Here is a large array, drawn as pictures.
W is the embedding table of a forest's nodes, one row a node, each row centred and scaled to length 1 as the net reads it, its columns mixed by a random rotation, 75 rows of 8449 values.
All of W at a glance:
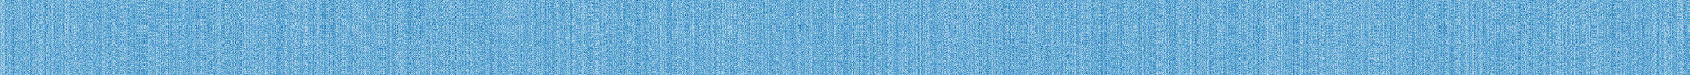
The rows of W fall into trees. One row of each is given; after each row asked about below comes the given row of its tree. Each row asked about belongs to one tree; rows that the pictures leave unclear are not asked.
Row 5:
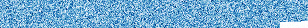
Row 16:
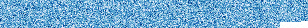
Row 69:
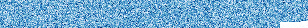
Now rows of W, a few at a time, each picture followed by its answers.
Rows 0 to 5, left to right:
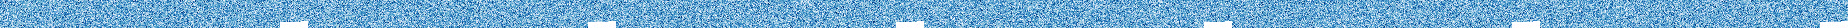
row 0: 69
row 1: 5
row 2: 69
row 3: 16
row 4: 5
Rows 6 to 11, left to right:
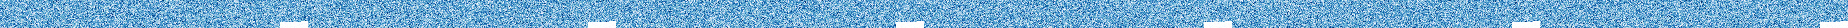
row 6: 16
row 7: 16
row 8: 5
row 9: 5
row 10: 69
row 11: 5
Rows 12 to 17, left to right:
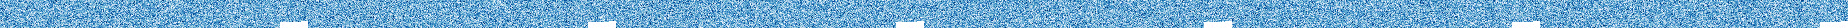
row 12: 16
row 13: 69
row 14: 5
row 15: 5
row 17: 16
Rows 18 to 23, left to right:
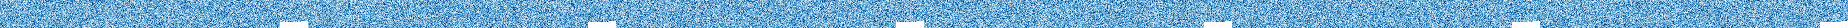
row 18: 5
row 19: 69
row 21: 16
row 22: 69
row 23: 69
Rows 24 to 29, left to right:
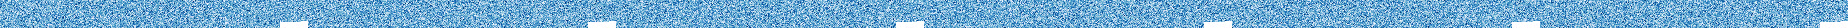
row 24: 69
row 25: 5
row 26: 5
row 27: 5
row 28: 5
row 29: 69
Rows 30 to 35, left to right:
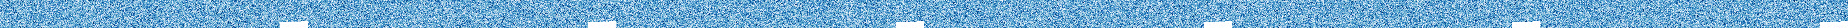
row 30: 5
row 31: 5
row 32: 16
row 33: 5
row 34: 69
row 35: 16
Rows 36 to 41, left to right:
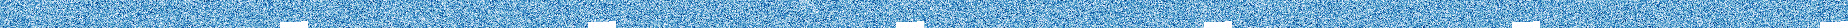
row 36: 69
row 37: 5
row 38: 69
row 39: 16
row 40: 69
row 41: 69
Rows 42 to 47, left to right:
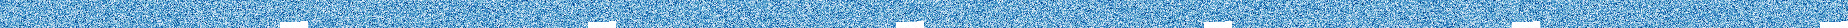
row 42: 69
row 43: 69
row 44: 5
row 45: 5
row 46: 16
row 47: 69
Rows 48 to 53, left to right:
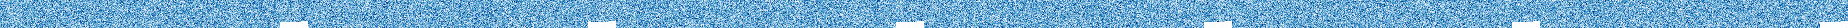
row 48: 16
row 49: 69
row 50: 16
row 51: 69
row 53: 5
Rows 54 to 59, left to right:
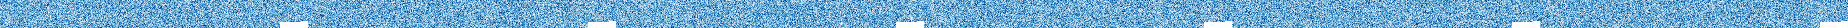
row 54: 69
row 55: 16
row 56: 69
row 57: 16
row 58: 16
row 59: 16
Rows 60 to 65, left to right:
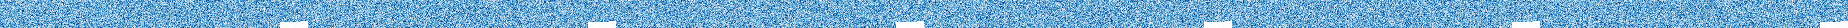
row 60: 69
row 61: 69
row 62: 5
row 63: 69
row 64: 69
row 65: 69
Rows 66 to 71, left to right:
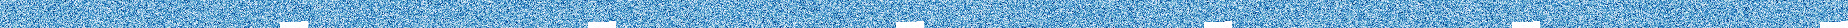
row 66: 5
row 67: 16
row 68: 5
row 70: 16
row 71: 69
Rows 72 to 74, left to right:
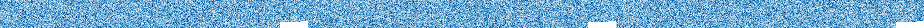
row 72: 69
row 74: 16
